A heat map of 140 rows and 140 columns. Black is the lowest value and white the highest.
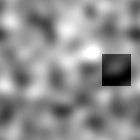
Values change most from cell to cell in the middle right. The ninth with the lowest average is the middle right. In the middle right lies a patch that is lower than the rest.
